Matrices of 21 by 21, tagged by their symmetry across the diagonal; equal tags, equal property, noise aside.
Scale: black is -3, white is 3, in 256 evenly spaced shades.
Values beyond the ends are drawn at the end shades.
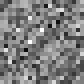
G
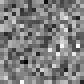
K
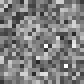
G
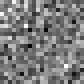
G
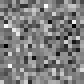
K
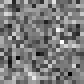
K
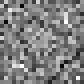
G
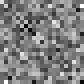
G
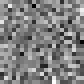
K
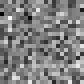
K
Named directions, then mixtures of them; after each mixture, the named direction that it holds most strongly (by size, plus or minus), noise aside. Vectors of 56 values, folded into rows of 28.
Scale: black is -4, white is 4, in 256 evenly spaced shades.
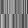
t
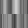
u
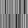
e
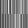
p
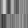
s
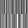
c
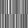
p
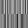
c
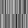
e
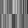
u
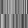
t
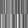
c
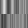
s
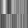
s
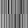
p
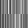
p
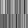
e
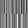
c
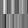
s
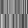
t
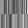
t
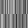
t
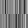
e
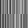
p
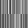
p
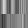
s
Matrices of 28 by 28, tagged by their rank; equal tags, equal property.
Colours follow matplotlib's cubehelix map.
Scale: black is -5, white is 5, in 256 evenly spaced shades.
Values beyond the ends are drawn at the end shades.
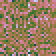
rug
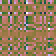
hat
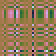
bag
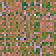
rug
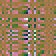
hat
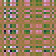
bag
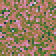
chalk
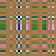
bag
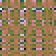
hat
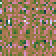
rug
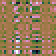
hat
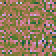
rug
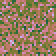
chalk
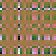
bag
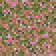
chalk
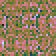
rug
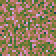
chalk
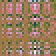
hat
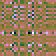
hat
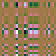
bag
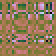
hat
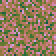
chalk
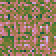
rug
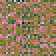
rug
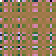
bag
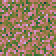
chalk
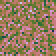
chalk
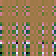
bag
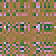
hat
